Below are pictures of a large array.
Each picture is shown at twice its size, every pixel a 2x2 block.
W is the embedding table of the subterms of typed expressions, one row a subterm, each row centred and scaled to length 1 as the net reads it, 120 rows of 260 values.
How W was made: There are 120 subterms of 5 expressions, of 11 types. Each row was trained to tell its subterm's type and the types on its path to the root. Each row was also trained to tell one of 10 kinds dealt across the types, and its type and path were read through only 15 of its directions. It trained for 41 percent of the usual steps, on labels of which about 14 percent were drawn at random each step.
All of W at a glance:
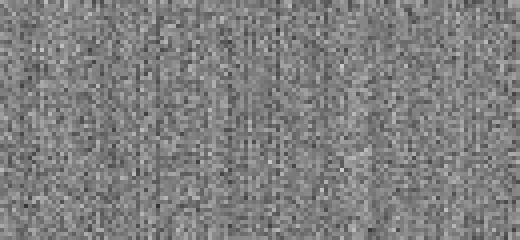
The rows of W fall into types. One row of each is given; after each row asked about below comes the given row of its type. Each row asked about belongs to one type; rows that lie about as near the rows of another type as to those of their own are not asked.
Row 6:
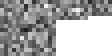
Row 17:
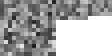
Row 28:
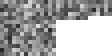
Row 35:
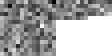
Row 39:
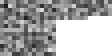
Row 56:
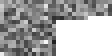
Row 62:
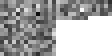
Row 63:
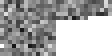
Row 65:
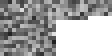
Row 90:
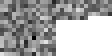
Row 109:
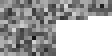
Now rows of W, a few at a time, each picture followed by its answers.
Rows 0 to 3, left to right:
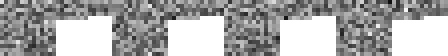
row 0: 109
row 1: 28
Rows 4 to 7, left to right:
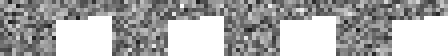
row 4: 35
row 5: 28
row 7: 63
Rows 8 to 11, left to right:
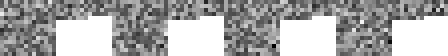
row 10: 39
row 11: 6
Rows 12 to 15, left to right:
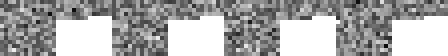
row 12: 62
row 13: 65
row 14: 17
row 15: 6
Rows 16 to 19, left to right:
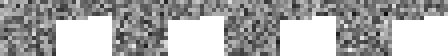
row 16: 35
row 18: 56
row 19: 109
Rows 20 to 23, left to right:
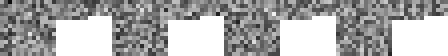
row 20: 35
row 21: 65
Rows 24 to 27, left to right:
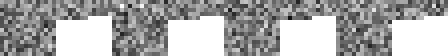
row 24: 62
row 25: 56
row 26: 65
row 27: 109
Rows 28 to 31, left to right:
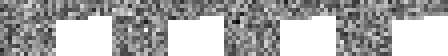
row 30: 35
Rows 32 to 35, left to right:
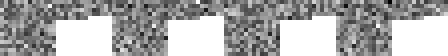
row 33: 63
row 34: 65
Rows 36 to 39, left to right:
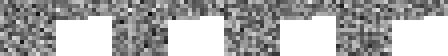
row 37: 35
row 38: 90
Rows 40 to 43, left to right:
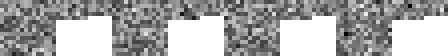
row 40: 56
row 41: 65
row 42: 109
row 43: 56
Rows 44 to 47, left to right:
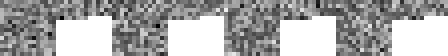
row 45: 39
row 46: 62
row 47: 28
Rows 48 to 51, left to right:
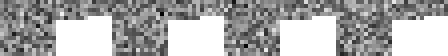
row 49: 65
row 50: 109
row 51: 56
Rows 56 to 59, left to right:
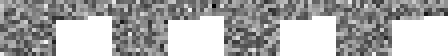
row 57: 35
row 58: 62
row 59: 28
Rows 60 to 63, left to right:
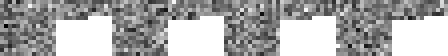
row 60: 39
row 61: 62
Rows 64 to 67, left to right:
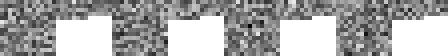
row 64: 39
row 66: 17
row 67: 17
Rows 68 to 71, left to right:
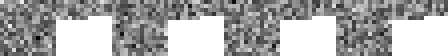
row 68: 56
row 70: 35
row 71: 62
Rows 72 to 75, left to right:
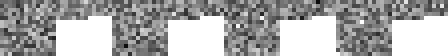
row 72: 65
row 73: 109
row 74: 63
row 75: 109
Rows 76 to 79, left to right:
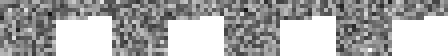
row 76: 62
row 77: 28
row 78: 39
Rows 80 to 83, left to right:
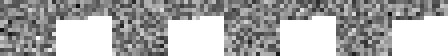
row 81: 109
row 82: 39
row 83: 39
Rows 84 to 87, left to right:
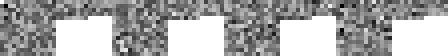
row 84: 28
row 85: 56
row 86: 35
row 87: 35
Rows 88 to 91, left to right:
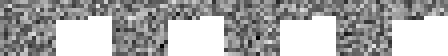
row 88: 109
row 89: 6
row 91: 65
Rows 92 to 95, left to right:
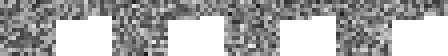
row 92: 62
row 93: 28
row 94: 35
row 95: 39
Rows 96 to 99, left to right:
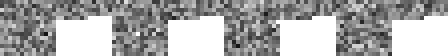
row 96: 65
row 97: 28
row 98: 62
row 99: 17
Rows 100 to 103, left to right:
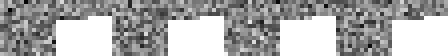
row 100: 56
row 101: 62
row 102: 35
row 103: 65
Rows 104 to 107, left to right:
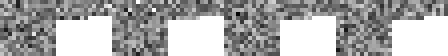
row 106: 109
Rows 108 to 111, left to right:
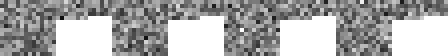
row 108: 62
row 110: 28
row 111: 109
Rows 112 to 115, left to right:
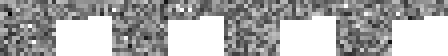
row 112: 56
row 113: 90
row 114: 39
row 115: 56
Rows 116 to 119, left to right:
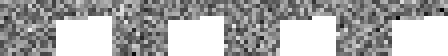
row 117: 17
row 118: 28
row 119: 28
